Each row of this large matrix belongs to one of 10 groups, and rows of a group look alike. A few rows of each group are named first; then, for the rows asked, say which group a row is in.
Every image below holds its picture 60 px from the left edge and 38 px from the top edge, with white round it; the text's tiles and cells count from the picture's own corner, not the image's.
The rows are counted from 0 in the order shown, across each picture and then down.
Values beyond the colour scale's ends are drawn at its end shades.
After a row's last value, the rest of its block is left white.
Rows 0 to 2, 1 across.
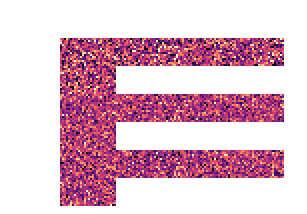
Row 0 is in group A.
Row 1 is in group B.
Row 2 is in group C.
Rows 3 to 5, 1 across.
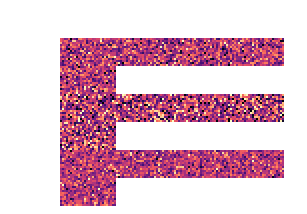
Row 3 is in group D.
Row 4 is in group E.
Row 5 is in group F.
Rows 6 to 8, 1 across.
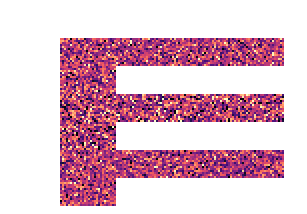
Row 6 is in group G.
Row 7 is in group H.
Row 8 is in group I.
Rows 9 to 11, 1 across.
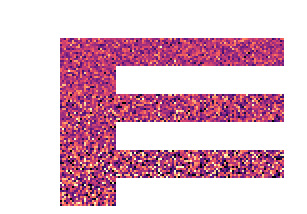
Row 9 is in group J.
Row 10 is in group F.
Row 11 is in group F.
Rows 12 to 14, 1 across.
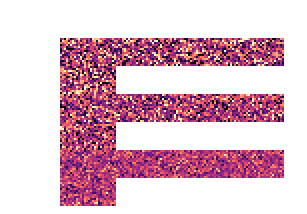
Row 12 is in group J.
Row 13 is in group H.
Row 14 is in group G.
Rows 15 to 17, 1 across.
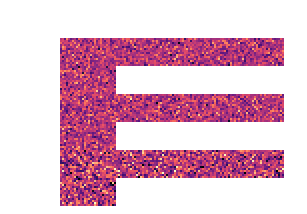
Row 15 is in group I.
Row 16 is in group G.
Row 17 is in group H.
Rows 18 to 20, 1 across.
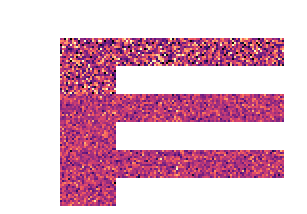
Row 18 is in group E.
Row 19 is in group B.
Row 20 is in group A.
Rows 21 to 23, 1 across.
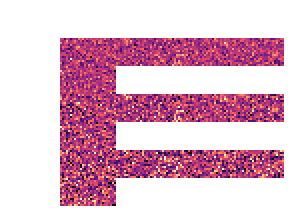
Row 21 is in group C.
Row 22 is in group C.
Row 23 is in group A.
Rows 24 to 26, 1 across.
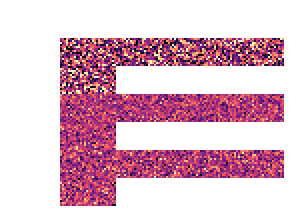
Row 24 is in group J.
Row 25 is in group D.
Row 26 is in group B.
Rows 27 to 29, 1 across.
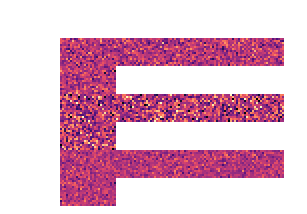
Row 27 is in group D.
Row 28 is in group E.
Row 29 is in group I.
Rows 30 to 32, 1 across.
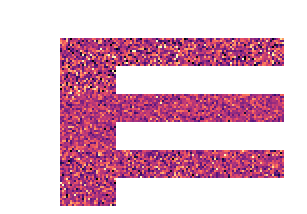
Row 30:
A
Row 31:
J
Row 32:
C
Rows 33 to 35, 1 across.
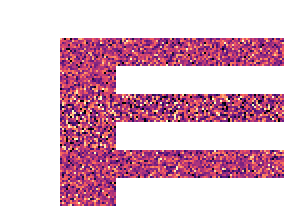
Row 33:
D
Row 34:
I
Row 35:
A
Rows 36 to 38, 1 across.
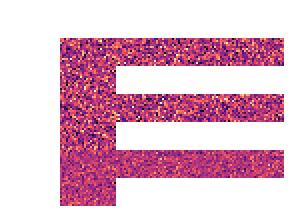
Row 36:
B
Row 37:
H
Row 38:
A
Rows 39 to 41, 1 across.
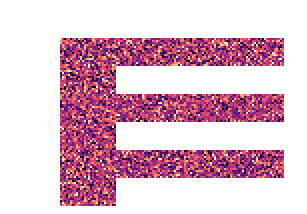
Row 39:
G
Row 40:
H
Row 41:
I
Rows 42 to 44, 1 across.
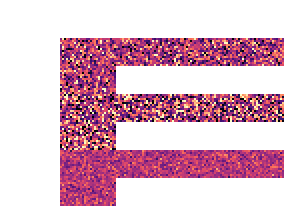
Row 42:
I
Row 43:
E
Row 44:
G
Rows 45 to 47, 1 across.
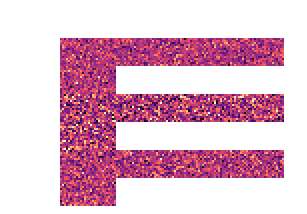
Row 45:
I
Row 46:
J
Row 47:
E
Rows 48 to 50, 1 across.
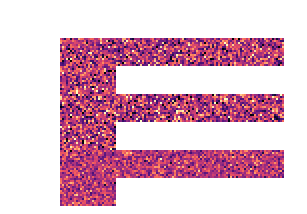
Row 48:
D
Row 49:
C
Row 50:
E
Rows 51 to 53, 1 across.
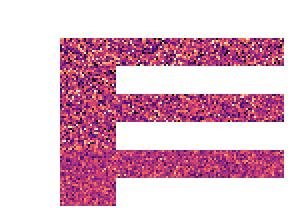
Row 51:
H
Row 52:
J
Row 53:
B
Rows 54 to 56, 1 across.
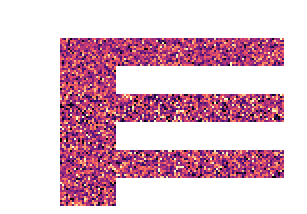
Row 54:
A
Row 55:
C
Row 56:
F
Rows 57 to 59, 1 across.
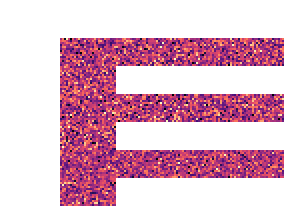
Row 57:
E
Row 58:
B
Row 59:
G
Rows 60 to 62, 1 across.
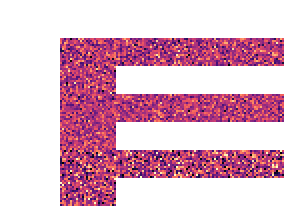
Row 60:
C
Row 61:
E
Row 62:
C
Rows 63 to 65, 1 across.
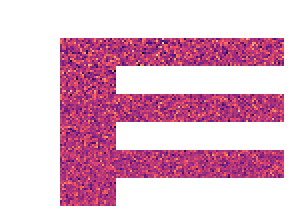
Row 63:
H
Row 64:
G
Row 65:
I
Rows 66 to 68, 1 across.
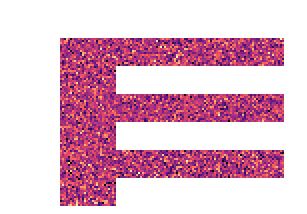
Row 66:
A
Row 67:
I
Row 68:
D
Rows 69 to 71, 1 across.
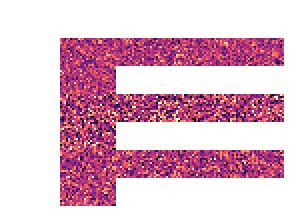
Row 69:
C
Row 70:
A
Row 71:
B
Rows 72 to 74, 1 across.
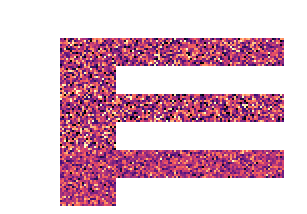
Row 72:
J
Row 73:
B
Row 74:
J
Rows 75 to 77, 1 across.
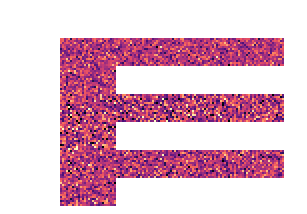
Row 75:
G
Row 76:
D
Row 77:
D
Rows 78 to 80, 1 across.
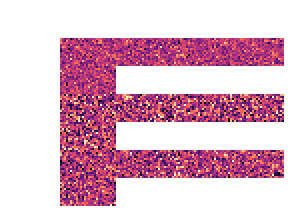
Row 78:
C
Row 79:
E
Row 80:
C
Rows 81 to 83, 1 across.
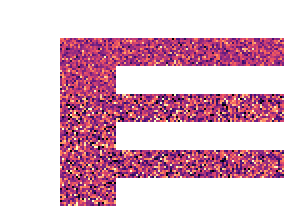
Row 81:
B
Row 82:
D
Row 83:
D
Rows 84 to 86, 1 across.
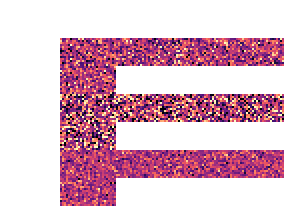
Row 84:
C
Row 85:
G
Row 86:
I
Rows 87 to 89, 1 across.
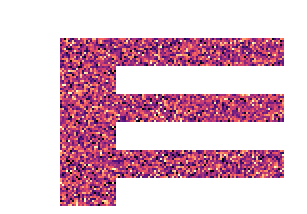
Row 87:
J
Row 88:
H
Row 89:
D
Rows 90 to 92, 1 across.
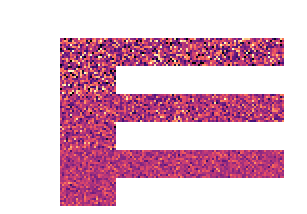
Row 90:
J
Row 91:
C
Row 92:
G
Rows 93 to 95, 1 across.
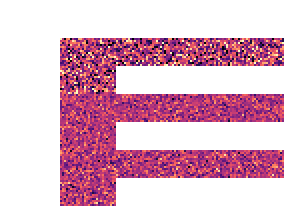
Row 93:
D
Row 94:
I
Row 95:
G
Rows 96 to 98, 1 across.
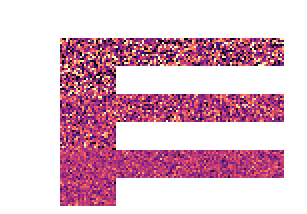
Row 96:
A
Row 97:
B
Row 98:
D
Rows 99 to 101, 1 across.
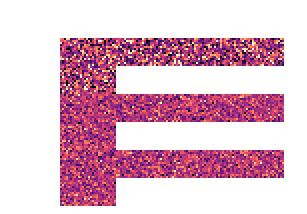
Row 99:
B
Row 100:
J
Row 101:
E
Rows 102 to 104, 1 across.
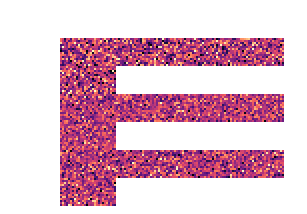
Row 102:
H
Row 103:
E
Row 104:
A
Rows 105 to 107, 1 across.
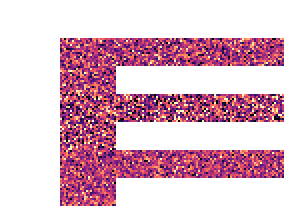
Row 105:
J
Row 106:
C
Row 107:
E
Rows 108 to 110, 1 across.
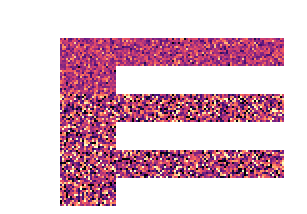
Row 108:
I
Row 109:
G
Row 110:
I
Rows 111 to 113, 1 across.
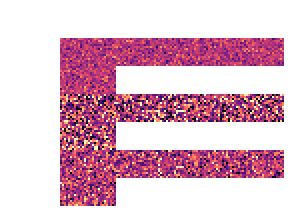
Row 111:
B
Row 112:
E
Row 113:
F
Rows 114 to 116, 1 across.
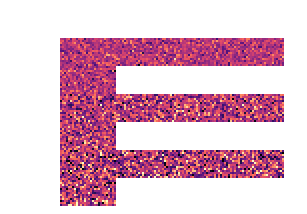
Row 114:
H
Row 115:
E
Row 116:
D
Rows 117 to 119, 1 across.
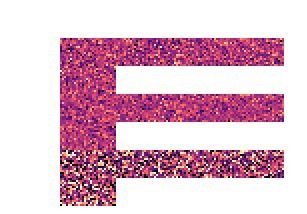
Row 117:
C
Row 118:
H
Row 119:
J
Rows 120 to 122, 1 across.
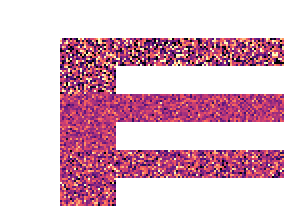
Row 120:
C
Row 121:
G
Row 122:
F
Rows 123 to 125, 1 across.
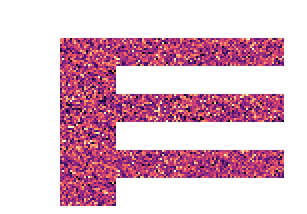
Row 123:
H
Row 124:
J
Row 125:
H
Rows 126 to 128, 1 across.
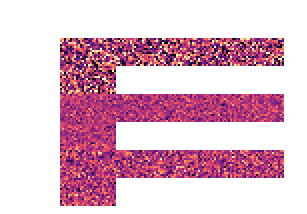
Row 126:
H
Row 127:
D
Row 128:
E
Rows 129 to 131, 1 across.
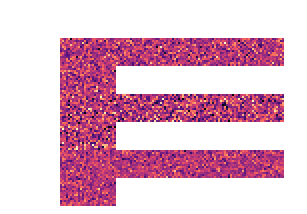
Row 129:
G
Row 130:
D
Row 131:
I
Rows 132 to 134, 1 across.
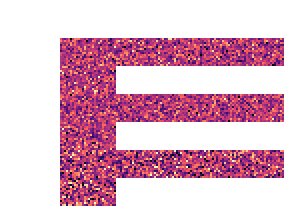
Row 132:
F
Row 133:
G
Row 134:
J
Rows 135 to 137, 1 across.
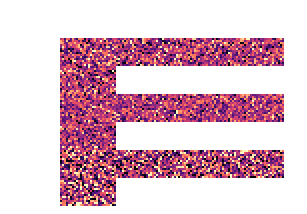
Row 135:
H
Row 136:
H
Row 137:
J
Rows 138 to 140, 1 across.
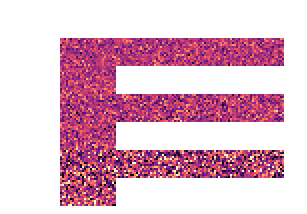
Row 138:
E
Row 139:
D
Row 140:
A
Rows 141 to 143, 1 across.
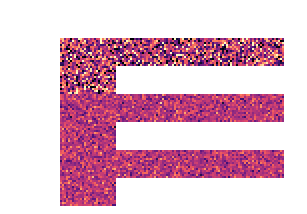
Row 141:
D
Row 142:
H
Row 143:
B
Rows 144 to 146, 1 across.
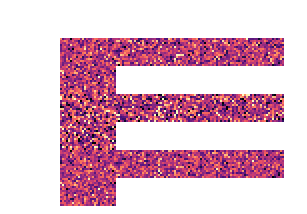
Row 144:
F
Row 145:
H
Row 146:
F
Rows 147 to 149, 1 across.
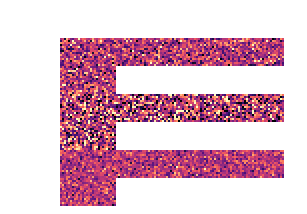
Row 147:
J
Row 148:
F
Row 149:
B
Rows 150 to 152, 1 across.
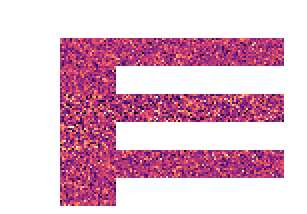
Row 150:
H
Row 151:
J
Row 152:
I
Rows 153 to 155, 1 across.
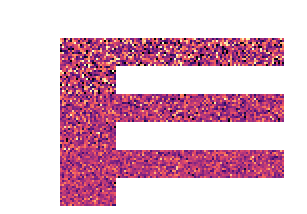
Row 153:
H
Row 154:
I
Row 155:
A
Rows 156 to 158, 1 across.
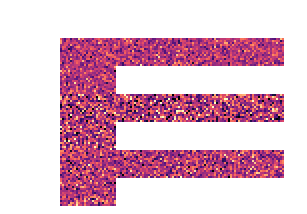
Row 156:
C
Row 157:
C
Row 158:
D
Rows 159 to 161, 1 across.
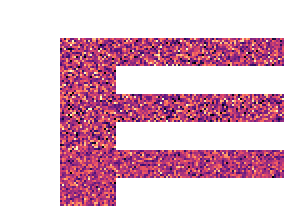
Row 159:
J
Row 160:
D
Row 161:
F
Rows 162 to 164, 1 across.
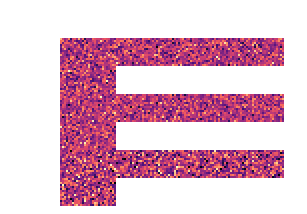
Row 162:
G
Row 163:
B
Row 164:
F
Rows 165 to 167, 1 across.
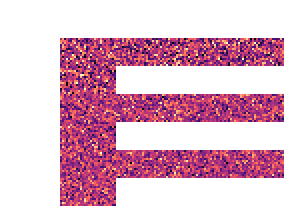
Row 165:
I
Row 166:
H
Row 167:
B
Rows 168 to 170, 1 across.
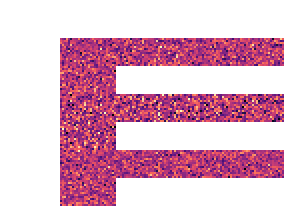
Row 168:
A
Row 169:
F
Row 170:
J
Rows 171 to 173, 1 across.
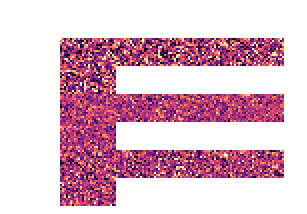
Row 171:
G
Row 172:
H
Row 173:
C
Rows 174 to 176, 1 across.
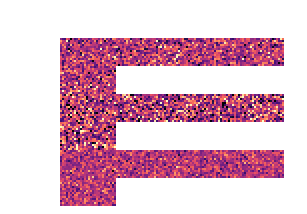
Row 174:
A
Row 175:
D
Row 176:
B
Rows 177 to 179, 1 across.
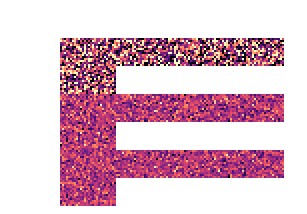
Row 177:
F
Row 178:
I
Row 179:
I
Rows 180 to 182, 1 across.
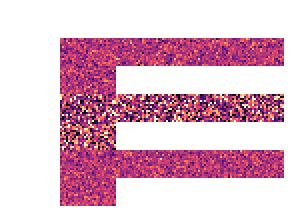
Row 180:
H
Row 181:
B
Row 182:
E
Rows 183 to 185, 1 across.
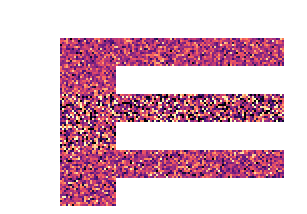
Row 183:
E
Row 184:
I
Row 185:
J
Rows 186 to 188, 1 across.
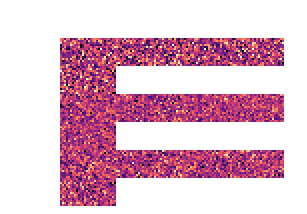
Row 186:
B
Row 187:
C
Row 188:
H
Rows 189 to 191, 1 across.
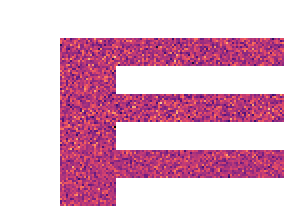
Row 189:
B
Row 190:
A
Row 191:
I
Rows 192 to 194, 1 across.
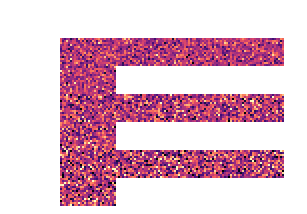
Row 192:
C
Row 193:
E
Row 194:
A
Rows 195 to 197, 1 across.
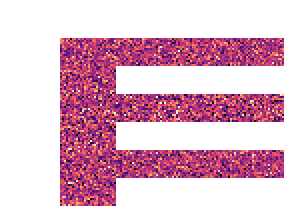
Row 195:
G
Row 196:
A
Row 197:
J
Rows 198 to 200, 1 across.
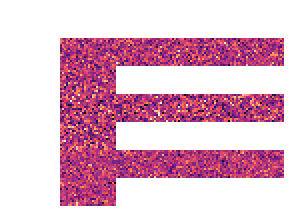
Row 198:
G
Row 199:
J
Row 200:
D
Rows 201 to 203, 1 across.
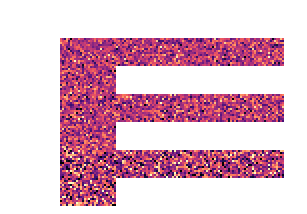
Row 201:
A
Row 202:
E
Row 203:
J
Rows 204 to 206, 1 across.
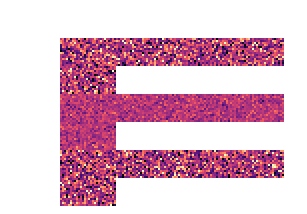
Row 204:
H
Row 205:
D
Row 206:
C
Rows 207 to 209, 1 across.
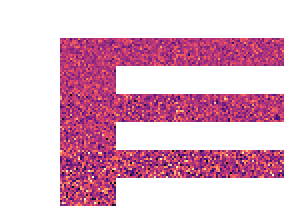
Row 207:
E
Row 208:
C
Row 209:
B
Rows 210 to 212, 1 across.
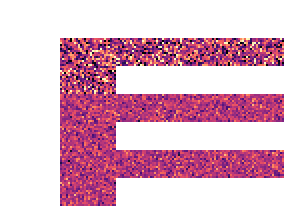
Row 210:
H
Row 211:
H
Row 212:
C
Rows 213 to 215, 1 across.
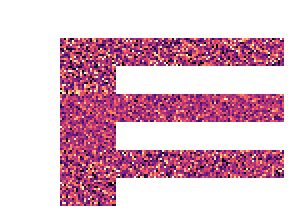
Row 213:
J
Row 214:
C
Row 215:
H
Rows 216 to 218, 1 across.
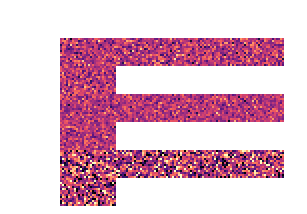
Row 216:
E
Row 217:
G
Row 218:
H
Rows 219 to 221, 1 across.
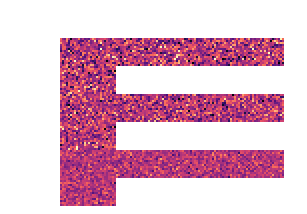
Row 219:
A
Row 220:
D
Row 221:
G
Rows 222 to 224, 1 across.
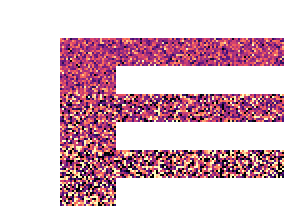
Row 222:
D
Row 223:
J
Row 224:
E
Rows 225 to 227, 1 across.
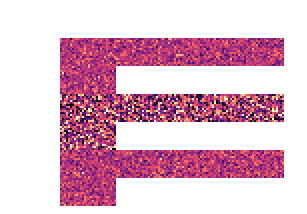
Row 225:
F
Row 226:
C
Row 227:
E
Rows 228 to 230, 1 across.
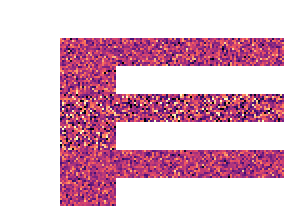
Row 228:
D
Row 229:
I
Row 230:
I
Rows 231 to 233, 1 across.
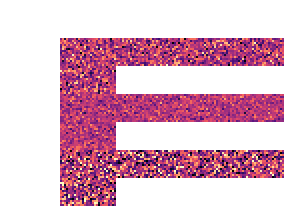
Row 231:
I
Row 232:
J
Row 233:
F
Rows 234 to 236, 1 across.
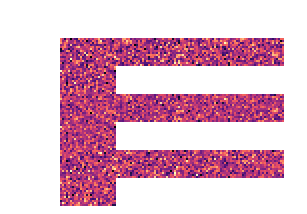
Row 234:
C
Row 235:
C
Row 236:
B
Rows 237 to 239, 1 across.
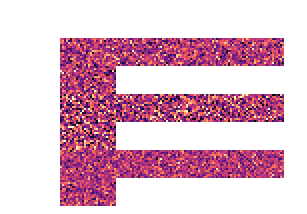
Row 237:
H
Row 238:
J
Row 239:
G
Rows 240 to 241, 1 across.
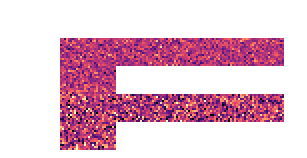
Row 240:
J
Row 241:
D
